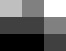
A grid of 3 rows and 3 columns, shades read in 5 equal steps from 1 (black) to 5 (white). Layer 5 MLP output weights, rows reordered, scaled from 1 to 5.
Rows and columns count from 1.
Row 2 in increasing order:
2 2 3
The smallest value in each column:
1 1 2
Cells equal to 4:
1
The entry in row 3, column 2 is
1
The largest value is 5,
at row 1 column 3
